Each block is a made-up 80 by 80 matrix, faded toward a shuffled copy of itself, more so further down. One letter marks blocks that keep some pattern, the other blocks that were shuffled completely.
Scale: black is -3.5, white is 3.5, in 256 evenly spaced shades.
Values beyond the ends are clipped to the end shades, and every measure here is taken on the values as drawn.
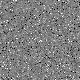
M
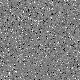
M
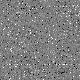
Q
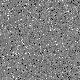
M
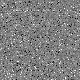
Q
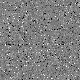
Q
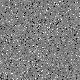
Q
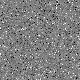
M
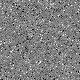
M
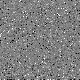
Q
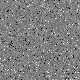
M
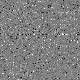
Q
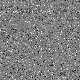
Q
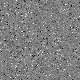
M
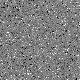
M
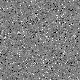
Q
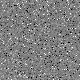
M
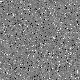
M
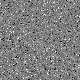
M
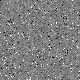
M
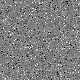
M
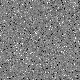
M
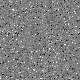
M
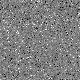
M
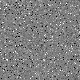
Q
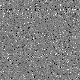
Q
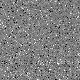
Q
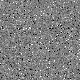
Q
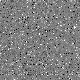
Q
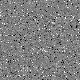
Q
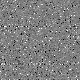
Q
